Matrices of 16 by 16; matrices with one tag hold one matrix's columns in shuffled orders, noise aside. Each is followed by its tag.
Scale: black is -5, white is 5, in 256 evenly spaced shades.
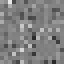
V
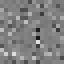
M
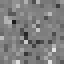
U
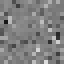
U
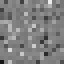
V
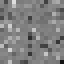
V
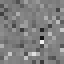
M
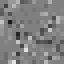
U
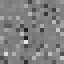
M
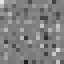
V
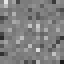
V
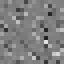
M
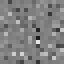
M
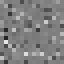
M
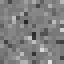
U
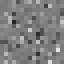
U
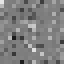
V
